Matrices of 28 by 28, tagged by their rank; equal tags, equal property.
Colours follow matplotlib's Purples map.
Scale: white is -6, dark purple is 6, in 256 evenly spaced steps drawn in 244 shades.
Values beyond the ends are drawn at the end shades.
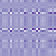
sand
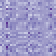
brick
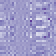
brick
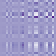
sand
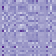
brick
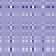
sand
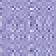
brick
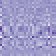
brick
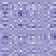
brick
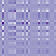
sand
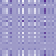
sand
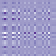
sand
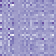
brick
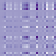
sand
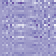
brick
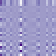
sand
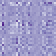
brick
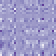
brick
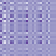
sand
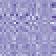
brick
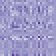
brick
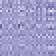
brick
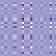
sand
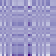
sand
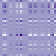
sand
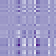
sand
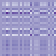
sand
